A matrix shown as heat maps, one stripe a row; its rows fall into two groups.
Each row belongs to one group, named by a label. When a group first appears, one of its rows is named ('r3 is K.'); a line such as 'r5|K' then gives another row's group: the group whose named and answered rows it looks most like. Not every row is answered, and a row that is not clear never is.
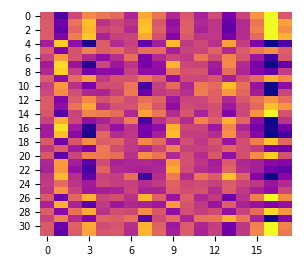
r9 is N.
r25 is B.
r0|N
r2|N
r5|N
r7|B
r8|B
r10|B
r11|B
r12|N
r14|N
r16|B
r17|B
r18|N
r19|B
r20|N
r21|B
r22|B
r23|B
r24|B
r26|N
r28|N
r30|N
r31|N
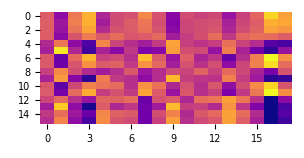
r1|N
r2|N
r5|B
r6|N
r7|N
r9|B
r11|N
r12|B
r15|B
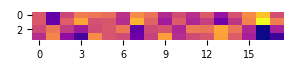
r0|N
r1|N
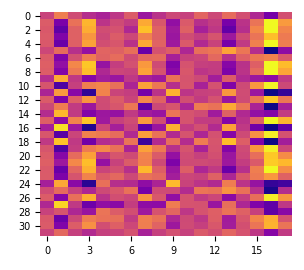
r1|N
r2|N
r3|N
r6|N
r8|N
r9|B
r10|N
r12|N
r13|B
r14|B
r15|N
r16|B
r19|N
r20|N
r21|N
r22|N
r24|B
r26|N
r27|B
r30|N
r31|B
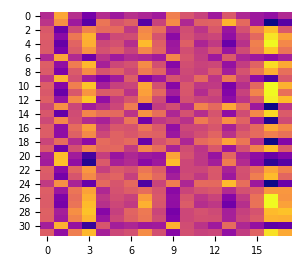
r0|B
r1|B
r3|N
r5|N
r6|B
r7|N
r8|N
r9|B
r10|N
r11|N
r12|N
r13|B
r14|N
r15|B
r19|N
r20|B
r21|B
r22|N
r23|N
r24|B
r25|N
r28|N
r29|N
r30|B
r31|N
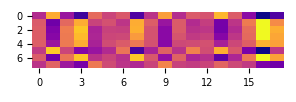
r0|B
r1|N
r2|N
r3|N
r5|B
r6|N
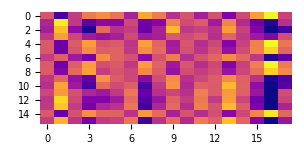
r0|N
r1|B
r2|B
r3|B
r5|N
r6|B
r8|N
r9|B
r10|B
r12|B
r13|B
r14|N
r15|B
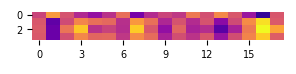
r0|B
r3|N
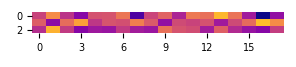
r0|B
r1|N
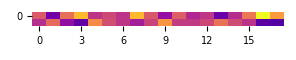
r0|N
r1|B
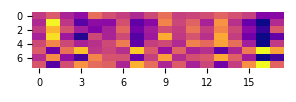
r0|B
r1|B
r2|B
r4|B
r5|N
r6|B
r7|N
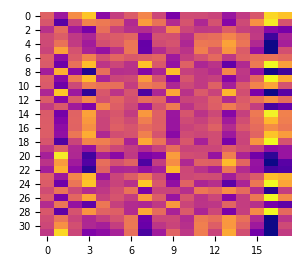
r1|N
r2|B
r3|B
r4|B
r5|B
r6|N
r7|N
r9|N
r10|N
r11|B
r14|N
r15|N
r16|N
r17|N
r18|N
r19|B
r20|B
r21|B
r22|B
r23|N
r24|N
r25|B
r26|N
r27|B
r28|N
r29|B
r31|B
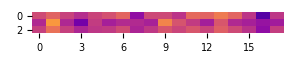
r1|B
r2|B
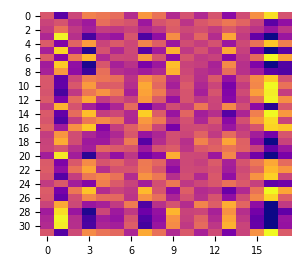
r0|N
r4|N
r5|B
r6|N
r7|B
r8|B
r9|N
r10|N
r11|N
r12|N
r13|B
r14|N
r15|N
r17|B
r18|B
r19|B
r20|B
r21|N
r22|N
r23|N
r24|B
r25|N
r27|B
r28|B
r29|B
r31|N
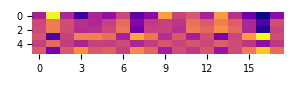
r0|B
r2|B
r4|B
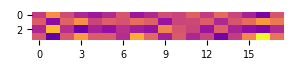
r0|B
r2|B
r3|N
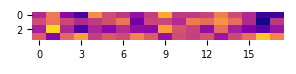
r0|B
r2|B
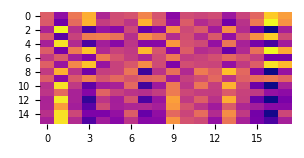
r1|N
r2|B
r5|N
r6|B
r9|N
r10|B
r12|B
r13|B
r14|B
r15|B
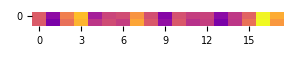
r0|N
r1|N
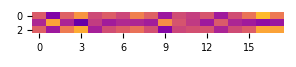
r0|N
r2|N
